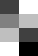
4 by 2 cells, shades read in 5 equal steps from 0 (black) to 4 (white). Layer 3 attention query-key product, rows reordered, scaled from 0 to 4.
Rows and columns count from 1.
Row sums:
5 5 4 4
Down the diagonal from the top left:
1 3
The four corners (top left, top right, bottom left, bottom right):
1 4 4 0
